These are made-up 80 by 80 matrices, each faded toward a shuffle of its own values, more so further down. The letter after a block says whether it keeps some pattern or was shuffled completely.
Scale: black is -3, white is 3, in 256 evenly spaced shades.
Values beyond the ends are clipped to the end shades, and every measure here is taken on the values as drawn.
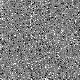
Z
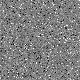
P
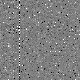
Z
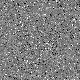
P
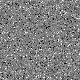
P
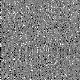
Z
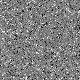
P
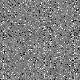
Z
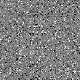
Z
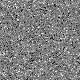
P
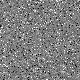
P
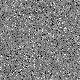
P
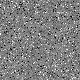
P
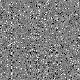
Z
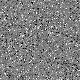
P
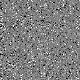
Z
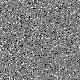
P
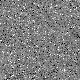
P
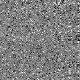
Z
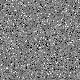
P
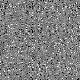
Z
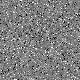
P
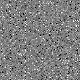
Z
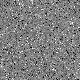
P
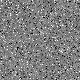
P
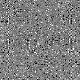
Z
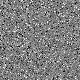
P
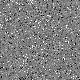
P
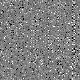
Z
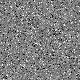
P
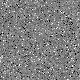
P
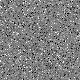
P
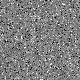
P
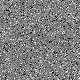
P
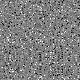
Z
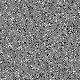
P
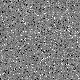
P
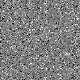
Z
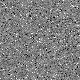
P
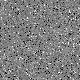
P
